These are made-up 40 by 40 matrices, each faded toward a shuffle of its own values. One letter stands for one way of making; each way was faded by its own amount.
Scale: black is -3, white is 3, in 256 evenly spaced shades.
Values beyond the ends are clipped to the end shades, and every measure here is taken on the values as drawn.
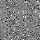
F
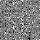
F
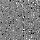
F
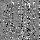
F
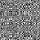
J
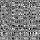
J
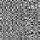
J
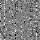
F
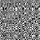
J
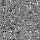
F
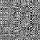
J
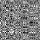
J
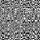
J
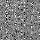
F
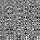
J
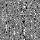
F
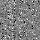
F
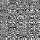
J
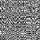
J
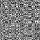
J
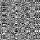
J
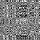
J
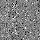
F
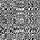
J
